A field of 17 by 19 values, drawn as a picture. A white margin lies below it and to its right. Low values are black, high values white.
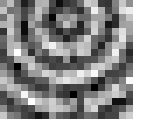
Rings spread out from the top middle. The ninth with the lowest average is the top middle. No single row or column stands out from its neighbours. On average the colour sits 50% of the way up the scale.
